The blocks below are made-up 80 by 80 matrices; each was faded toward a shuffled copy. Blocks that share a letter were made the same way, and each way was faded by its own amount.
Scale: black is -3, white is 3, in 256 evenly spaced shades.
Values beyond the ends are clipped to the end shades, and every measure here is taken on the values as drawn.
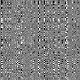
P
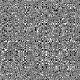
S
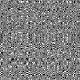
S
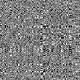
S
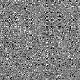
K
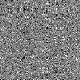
K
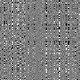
P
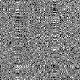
S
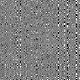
P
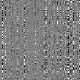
P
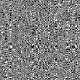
S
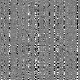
P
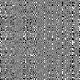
P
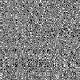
K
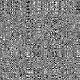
S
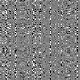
P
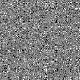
K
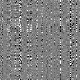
P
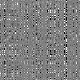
P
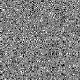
K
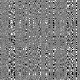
P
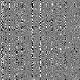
P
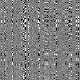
P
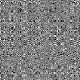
S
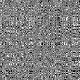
S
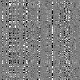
P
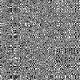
S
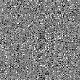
K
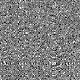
K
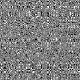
S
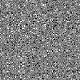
K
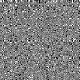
S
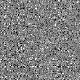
K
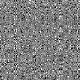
S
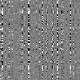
P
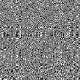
S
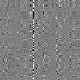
P
